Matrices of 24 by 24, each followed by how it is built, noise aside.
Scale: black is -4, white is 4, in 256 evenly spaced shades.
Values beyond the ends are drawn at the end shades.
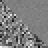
lower triangular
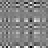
low rank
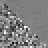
lower triangular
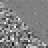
lower triangular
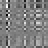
low rank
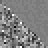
lower triangular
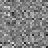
low rank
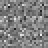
low rank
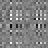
low rank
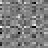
low rank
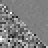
lower triangular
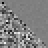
lower triangular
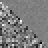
lower triangular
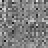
low rank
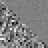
lower triangular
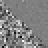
lower triangular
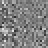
low rank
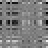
low rank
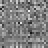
low rank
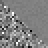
lower triangular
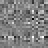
low rank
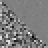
lower triangular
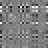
low rank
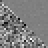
lower triangular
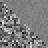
lower triangular
